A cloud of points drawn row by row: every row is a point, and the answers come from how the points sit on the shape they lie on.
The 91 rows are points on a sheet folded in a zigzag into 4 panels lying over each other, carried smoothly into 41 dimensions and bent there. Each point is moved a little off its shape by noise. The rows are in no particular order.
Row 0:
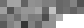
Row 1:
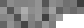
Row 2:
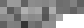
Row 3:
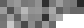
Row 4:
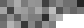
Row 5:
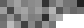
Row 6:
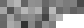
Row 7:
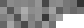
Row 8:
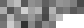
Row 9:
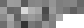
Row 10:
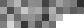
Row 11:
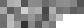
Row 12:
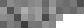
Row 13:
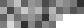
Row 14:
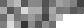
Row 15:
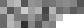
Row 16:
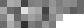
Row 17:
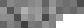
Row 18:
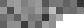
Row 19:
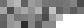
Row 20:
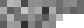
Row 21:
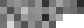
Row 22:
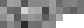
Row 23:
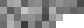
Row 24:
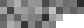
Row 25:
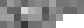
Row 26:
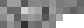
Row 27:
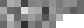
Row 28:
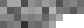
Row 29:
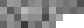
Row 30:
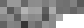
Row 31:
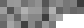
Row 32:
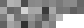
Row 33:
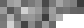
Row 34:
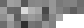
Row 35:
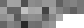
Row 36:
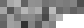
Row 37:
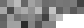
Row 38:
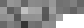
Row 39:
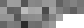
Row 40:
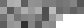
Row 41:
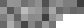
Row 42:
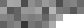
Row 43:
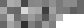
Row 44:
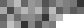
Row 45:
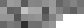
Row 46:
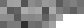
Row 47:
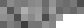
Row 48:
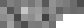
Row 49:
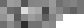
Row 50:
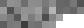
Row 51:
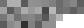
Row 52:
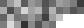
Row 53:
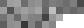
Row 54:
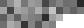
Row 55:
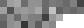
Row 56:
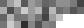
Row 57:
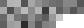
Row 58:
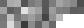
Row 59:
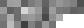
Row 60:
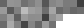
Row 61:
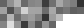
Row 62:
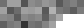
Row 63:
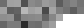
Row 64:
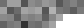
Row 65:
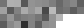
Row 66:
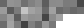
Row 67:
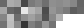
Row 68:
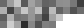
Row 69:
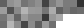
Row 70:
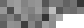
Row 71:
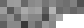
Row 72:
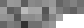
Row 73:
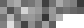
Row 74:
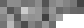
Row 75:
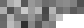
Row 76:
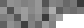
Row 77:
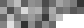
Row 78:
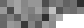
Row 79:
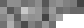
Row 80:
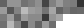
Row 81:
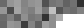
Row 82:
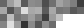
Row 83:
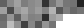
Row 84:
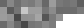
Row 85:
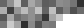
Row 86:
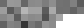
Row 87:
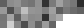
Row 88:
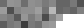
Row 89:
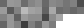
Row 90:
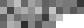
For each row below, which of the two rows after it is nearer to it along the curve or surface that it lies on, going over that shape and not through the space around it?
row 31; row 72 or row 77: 72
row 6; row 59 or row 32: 59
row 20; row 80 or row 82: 82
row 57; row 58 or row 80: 58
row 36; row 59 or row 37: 37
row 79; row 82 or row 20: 82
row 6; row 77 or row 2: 77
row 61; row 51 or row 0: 51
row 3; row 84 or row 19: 84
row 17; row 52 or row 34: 34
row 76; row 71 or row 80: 80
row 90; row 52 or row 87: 52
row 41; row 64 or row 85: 64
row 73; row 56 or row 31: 56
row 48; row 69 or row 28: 69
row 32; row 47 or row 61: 61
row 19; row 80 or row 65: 65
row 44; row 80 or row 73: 73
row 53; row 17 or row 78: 78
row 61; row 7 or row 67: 67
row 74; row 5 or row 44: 5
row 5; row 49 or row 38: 38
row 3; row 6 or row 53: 53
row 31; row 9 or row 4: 4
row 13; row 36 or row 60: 36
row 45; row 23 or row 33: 23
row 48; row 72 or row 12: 12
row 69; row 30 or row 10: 30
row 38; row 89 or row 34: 89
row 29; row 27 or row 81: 81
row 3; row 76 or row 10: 76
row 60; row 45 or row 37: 45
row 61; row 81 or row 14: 14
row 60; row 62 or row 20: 62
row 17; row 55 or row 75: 55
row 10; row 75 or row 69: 75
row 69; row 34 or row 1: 1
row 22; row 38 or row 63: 63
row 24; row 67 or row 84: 84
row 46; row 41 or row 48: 41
